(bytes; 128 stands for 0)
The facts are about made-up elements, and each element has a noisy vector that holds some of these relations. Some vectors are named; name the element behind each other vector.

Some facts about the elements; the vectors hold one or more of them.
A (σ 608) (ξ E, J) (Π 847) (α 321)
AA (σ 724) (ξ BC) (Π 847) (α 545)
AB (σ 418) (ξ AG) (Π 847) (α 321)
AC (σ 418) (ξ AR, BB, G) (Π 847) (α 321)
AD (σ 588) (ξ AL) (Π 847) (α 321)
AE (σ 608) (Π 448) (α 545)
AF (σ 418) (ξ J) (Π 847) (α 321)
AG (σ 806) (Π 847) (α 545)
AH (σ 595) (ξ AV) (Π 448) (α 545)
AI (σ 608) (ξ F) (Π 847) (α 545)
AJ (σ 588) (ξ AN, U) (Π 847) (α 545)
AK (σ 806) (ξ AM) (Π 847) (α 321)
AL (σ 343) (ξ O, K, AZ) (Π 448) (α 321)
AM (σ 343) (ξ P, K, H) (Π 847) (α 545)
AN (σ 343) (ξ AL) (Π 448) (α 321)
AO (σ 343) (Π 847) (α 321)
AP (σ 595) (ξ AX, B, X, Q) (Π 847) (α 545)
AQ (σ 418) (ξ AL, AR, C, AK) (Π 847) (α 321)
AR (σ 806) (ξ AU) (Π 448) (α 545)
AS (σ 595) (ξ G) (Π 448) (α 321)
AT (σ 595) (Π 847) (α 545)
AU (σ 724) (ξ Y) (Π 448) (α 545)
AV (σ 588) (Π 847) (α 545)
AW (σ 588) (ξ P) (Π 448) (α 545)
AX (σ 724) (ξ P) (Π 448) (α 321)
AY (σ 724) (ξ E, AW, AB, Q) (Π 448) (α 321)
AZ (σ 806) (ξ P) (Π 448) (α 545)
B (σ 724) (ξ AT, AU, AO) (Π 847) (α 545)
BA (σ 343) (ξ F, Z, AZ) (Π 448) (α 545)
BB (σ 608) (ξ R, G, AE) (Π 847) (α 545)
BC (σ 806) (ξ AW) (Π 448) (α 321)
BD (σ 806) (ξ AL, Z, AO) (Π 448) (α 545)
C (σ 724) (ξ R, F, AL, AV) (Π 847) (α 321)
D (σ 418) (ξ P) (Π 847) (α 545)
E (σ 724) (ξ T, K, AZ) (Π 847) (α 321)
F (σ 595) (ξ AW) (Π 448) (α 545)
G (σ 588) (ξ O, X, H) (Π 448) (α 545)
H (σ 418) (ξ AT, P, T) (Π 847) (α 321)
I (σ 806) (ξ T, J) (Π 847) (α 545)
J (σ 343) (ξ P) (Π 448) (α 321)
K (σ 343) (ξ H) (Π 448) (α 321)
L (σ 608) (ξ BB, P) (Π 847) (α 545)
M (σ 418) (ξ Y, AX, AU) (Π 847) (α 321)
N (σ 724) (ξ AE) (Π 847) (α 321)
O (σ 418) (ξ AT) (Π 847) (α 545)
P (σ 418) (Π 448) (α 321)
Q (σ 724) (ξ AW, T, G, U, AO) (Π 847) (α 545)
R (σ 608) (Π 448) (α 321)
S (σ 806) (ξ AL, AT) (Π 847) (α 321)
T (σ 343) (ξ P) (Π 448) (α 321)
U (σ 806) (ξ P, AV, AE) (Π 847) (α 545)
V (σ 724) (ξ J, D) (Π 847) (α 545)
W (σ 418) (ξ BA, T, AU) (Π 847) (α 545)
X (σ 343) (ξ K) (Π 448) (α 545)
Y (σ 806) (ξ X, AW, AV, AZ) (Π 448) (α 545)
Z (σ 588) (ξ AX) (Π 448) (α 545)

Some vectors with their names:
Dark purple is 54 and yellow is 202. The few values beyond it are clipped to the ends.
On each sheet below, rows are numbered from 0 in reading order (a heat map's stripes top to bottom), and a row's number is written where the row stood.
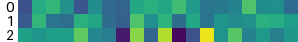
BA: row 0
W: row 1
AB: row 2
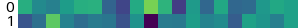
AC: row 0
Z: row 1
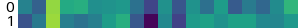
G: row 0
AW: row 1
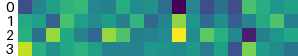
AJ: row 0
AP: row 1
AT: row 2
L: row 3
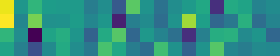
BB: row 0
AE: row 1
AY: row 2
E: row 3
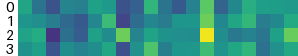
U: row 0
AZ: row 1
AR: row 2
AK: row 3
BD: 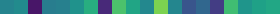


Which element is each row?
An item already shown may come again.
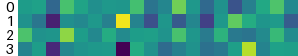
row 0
AP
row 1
AA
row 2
AS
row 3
I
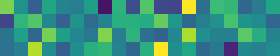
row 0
AG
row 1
BA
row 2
AH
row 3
AO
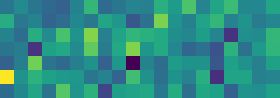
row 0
AZ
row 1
AX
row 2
O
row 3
S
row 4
Z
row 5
BB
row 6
H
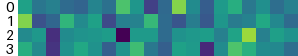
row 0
AX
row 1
N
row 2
I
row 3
V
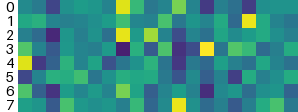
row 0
B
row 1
AI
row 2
C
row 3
AG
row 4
N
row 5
AD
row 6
Q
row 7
AP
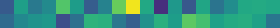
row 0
AQ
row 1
F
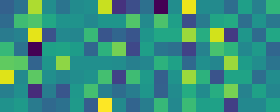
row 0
AV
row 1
AM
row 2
P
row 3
AY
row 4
A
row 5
R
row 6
BC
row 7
AU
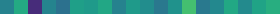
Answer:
Y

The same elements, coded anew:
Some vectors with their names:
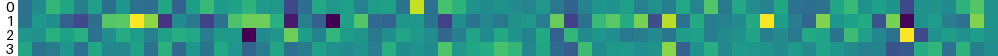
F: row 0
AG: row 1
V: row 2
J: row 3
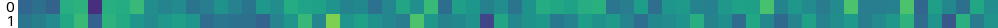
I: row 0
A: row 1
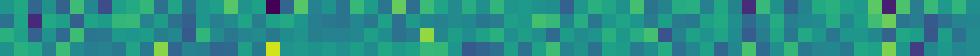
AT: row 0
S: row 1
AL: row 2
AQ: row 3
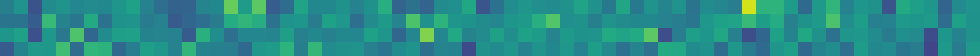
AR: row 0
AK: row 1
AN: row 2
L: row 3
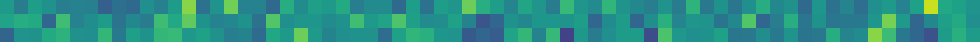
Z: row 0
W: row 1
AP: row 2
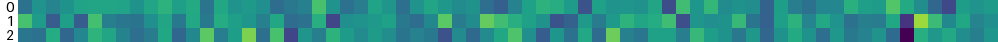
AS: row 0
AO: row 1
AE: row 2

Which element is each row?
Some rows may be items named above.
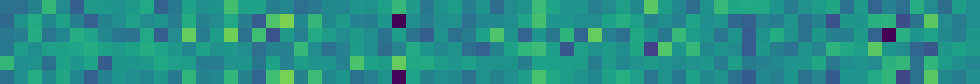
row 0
BC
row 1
AJ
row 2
AE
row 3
AS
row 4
H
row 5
AJ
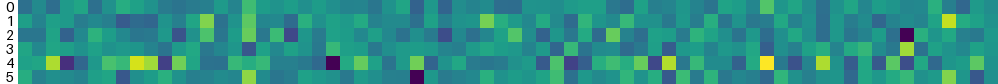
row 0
Y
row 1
Z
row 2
AE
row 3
E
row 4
AB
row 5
G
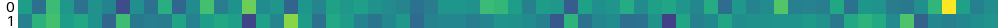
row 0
AW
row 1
C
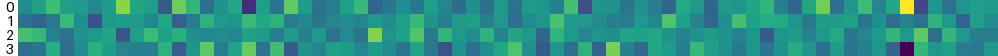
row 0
AY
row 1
BC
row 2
O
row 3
AE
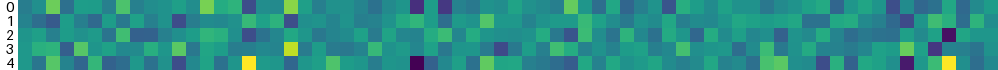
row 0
N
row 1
AZ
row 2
BA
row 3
AC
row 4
AV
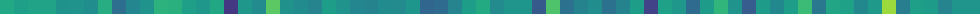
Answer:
Q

